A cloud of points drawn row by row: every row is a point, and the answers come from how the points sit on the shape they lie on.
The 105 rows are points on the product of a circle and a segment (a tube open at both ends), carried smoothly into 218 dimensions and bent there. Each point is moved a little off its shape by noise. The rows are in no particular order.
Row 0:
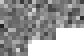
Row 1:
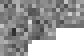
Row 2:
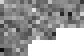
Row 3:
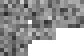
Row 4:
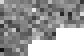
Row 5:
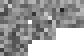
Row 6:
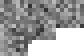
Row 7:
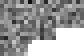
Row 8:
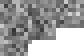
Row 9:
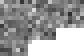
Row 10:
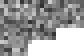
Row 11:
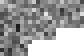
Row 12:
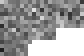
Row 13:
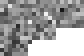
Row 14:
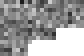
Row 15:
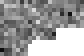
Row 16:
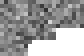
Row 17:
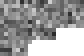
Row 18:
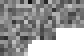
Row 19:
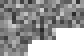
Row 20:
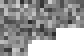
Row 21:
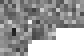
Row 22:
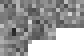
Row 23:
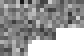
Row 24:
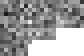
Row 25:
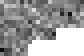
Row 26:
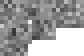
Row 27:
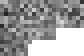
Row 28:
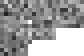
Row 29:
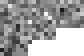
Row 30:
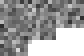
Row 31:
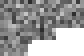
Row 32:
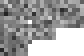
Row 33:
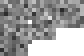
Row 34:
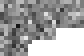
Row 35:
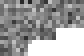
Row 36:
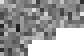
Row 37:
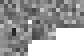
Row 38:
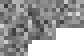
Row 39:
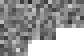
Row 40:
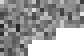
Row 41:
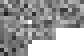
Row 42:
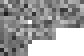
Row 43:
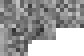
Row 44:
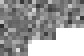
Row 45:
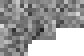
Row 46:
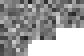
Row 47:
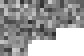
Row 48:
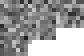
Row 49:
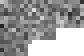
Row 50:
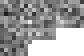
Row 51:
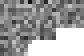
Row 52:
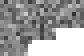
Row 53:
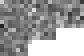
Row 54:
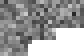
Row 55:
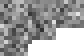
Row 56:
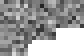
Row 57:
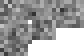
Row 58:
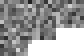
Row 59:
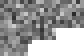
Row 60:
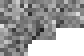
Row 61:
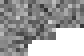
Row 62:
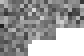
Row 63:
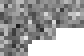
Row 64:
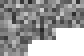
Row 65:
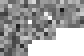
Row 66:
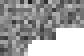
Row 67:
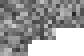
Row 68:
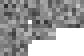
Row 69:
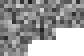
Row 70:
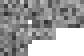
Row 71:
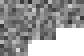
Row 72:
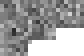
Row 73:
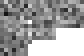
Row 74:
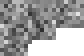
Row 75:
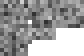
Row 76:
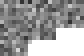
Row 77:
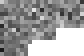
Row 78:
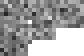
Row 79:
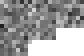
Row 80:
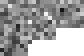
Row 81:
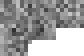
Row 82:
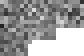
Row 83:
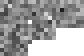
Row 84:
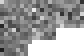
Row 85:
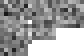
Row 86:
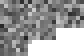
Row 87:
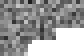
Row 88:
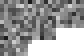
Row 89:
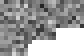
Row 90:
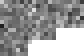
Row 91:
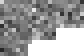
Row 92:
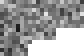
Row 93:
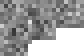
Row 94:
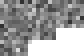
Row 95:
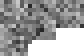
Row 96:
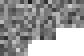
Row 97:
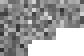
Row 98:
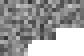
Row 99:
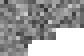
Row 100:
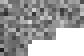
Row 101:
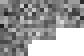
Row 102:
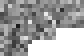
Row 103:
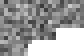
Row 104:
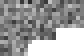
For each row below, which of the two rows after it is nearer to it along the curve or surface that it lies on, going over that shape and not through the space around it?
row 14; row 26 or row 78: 78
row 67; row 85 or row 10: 10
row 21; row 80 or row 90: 80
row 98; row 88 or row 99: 99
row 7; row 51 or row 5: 51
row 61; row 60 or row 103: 103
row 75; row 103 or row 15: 15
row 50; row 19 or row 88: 88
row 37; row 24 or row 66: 24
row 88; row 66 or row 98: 66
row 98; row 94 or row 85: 94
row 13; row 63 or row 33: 63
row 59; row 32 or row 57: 57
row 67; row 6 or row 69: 69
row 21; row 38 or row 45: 38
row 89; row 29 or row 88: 88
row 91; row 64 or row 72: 64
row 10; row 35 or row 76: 35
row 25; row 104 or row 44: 44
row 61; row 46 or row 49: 46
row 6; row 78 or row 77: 78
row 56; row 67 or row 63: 67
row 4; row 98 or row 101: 101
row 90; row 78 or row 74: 78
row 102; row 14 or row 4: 4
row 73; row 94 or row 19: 94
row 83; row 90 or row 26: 26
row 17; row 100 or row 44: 44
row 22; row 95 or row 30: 95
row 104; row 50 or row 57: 50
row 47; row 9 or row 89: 89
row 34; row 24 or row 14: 24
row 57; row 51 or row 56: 56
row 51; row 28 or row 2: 2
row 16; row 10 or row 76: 10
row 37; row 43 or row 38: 38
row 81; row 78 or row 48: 78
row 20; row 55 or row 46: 46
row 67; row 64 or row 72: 64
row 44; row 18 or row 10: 18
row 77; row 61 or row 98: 98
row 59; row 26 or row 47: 47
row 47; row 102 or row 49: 49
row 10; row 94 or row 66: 66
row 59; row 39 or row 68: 39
